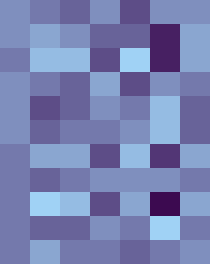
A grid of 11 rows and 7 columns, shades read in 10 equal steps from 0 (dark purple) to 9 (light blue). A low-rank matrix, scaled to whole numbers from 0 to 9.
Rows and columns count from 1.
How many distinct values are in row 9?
6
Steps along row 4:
down down up down up down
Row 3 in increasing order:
1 3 5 7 8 8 9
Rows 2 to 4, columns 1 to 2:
6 7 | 5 8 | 6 5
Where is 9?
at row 3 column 5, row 9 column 2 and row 10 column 6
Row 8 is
5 4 5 6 6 6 5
